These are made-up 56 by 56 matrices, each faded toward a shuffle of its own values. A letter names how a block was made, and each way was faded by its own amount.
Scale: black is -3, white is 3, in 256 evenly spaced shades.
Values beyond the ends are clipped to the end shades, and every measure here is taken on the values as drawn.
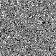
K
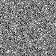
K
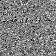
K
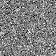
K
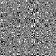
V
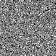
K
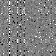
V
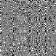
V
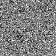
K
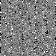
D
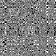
V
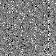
D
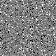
D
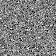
K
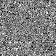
K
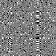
V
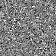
K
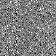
D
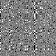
V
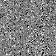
D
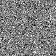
K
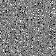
D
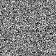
K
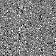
D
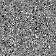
D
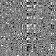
V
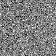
K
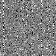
D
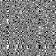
V
